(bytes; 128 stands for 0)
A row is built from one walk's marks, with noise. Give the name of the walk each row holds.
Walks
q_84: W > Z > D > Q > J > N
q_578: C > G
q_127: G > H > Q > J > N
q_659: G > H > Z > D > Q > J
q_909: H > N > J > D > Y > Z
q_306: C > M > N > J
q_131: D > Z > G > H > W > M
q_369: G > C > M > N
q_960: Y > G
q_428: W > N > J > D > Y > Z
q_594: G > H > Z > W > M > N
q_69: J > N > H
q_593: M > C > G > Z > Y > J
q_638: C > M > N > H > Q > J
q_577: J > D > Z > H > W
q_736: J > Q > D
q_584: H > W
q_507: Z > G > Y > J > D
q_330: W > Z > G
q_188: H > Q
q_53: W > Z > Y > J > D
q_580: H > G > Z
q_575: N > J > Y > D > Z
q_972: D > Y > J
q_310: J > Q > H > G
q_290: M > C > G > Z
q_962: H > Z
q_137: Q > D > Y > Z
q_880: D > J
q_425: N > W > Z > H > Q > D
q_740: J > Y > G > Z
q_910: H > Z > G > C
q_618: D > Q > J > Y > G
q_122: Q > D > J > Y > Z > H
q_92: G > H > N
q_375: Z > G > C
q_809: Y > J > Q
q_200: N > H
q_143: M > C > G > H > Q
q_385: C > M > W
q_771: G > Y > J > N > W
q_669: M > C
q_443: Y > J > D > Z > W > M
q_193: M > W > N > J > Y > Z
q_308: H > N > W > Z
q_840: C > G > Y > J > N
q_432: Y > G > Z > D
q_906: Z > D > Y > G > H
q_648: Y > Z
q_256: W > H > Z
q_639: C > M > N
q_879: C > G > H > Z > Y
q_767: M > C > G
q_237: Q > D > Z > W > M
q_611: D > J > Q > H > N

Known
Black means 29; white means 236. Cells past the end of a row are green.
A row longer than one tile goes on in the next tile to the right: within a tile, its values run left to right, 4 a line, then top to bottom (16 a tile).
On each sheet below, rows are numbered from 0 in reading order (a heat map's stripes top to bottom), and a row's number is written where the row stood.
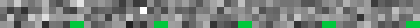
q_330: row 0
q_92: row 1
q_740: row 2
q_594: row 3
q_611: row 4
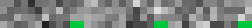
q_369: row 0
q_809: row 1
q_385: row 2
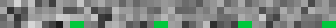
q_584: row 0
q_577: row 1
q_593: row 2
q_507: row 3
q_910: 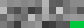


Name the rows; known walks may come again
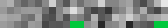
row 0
q_809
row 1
q_330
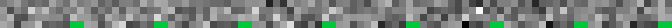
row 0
q_443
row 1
q_385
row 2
q_594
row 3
q_669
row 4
q_593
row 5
q_92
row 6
q_369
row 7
q_740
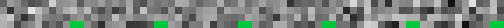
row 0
q_972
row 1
q_910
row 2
q_507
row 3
q_611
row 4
q_584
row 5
q_960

